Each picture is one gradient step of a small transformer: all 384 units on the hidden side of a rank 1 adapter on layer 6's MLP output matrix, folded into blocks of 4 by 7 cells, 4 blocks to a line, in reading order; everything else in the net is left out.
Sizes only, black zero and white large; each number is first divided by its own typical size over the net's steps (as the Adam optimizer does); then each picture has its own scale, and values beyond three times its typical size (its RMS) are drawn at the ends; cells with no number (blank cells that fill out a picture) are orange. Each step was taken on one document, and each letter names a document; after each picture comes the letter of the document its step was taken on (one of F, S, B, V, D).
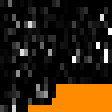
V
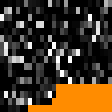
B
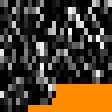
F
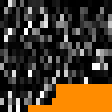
B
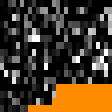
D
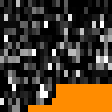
B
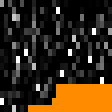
V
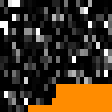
D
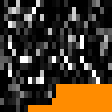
F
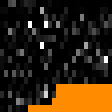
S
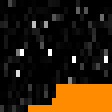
S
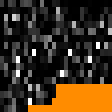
V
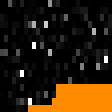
S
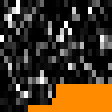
F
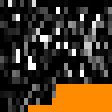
D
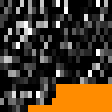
B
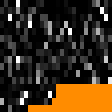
F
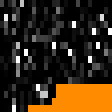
V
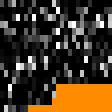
D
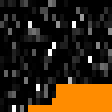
V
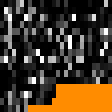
B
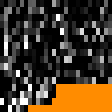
B
